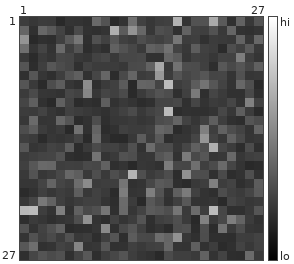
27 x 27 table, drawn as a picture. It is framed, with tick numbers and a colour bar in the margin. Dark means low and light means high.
Slope: none. Histogram: skewed, a long tail of high values. Mirror symmetry: none. Average level on the scale: 30%. Grain: fine. Stripes: none.
